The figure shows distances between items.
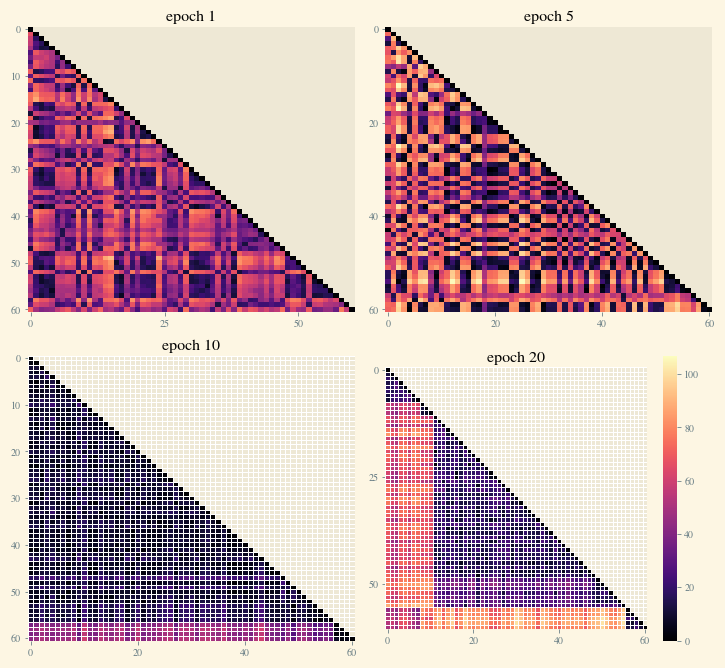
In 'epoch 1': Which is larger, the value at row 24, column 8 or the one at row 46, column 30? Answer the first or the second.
the second
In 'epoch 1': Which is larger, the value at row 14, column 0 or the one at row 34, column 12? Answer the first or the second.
the first
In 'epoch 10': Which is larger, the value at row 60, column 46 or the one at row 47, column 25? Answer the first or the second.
the first
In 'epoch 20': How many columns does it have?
61
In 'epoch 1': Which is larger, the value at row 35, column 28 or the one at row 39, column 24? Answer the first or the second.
the second
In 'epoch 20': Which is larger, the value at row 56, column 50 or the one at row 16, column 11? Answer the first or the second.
the first
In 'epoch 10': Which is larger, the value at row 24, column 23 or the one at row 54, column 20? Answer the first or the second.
the second
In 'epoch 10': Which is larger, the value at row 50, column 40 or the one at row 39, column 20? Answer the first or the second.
the second
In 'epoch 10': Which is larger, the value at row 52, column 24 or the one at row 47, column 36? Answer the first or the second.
the second
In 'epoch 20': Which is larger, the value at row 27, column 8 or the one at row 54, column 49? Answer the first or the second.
the first
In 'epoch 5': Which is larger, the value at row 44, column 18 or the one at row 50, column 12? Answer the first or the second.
the first
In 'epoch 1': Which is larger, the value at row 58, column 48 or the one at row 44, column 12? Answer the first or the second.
the first
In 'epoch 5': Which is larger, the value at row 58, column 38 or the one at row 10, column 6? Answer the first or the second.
the second
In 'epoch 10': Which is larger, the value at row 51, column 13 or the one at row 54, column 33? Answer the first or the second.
the second
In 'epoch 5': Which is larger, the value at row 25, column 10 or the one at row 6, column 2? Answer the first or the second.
the second
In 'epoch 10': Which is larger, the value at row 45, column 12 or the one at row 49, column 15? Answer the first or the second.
the second
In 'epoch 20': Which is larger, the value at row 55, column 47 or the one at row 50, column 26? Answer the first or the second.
the second
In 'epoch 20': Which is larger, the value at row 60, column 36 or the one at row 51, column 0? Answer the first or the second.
the first
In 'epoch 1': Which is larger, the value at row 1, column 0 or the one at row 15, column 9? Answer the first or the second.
the second
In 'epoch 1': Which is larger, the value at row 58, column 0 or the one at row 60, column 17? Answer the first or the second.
the second
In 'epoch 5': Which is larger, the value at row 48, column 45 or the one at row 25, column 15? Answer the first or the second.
the second
